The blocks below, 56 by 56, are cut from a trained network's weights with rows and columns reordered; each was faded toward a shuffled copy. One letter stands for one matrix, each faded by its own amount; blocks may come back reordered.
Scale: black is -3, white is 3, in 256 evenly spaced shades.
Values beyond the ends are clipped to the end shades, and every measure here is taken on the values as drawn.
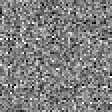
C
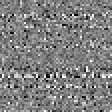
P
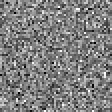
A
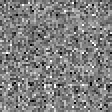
C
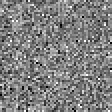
C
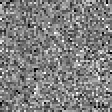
A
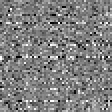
P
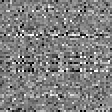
P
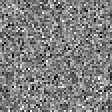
C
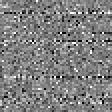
P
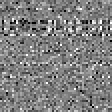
P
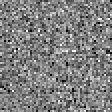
C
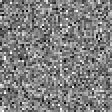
A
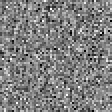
C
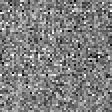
C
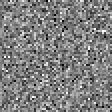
A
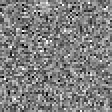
A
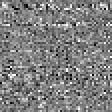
P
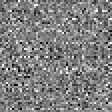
P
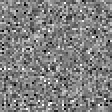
C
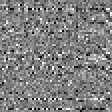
P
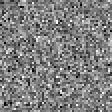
C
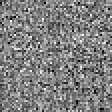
C
